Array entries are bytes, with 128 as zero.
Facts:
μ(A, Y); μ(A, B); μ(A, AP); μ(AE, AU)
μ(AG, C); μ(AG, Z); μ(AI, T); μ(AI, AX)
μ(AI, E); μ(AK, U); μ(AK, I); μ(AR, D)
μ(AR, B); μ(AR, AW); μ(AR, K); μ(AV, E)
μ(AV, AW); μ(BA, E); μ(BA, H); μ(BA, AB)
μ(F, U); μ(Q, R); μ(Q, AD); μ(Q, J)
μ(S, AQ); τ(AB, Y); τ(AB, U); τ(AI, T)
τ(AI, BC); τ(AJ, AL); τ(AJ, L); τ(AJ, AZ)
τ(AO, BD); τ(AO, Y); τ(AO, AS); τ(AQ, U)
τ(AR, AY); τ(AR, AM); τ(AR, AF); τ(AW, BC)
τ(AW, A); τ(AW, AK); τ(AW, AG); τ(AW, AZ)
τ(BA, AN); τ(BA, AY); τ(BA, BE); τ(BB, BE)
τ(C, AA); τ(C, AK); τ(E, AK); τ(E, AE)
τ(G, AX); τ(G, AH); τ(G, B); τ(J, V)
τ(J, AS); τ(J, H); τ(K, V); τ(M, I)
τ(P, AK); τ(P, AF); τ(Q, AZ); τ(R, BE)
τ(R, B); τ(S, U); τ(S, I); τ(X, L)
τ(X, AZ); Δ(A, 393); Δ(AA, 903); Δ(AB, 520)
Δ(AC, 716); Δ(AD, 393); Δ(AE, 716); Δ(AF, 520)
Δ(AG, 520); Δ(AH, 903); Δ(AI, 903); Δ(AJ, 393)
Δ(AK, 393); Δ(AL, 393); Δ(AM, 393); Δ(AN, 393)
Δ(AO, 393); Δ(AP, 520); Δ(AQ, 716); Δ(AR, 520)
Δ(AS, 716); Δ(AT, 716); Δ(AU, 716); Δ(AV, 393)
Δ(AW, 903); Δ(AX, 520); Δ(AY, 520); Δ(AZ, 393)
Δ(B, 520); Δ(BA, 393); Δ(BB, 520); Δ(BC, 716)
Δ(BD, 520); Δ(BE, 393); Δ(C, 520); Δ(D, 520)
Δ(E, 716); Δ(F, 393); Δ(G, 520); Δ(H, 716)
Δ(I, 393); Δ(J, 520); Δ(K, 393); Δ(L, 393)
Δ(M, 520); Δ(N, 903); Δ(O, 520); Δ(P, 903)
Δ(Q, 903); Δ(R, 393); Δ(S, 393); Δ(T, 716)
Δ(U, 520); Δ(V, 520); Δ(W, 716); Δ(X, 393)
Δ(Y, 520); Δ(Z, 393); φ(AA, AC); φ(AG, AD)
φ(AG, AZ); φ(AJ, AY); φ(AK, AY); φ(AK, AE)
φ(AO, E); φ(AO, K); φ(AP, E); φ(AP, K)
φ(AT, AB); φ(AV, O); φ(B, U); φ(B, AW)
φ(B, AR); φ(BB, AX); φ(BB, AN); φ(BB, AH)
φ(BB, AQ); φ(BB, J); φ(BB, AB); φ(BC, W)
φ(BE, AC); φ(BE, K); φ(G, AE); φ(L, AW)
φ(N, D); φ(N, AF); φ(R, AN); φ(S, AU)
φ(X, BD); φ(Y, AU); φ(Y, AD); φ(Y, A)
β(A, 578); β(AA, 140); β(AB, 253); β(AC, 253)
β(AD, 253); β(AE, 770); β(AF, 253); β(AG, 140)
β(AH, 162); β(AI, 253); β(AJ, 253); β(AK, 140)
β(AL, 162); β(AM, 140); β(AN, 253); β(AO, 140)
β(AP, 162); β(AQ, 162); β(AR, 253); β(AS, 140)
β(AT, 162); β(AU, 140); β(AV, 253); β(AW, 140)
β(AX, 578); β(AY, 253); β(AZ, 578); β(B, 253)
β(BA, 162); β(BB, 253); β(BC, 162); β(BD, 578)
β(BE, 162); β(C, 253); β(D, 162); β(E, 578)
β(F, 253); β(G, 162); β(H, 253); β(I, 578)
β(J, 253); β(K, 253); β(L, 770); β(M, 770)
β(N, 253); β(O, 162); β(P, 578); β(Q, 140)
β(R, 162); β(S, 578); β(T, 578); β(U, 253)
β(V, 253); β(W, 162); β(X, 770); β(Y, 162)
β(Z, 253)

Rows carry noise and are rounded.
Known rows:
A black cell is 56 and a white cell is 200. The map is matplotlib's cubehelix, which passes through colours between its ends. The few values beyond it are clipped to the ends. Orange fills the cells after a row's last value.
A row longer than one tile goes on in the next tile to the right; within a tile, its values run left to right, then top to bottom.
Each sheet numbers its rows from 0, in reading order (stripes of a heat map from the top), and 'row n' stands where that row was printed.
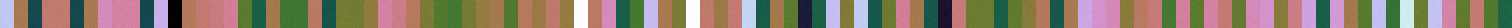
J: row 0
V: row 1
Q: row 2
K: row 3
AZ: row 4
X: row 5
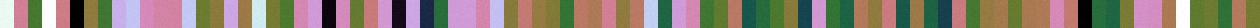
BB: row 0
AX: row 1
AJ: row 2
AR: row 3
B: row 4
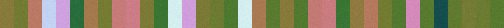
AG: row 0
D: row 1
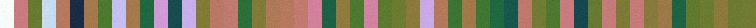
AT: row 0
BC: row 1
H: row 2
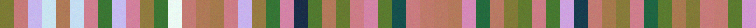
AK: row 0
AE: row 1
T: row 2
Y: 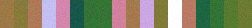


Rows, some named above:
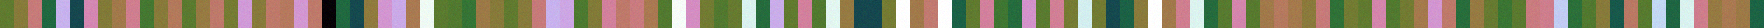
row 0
T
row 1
B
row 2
AG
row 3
N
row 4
N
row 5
BC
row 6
BE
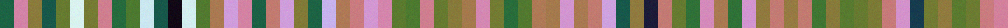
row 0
AI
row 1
F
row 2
AU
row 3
AV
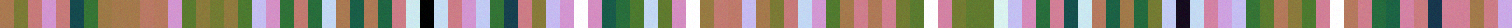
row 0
G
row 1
AH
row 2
AA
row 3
AG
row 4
AH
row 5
AW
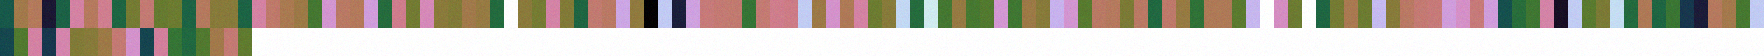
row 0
AD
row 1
AL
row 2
AQ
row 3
AO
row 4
AS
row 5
R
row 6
E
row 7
U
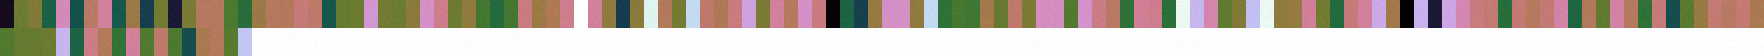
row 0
AC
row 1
BC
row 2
P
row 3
B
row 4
S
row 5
AQ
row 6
BA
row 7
BD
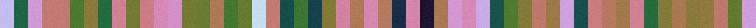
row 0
M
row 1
AN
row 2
T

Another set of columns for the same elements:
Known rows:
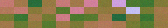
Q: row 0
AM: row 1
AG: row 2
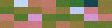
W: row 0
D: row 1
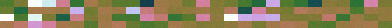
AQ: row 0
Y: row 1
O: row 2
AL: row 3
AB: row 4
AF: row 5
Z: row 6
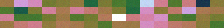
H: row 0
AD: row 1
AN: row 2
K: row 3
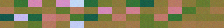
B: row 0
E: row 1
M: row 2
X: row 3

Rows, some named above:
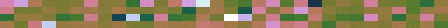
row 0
AK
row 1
AL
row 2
B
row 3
BC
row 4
AX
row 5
K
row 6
AL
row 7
P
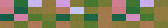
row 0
N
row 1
AG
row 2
N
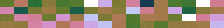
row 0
F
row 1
AT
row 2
AW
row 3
BB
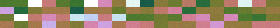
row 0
BB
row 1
R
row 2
AE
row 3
F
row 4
AS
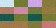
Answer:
AO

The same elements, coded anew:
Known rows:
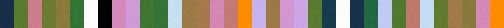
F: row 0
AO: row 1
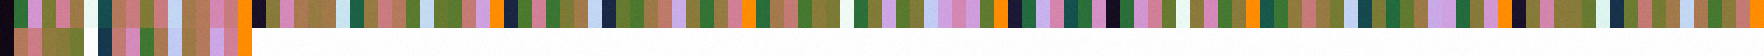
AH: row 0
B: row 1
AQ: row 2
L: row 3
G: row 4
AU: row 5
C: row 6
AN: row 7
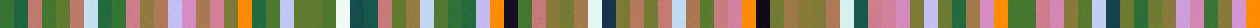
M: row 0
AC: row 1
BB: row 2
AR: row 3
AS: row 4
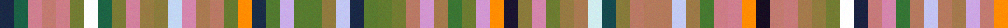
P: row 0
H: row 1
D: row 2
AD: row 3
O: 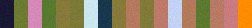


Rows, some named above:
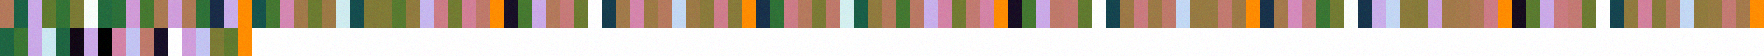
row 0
E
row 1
BD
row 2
N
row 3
AX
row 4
N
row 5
AV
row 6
N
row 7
AK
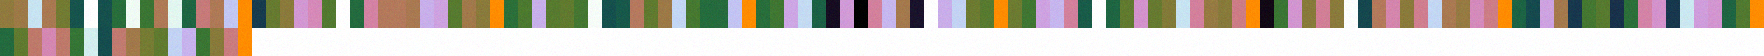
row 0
BE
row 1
AW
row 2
AC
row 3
AK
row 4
AA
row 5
AH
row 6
AE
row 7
AG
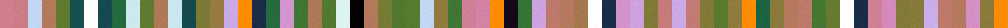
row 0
K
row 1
U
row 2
AI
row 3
S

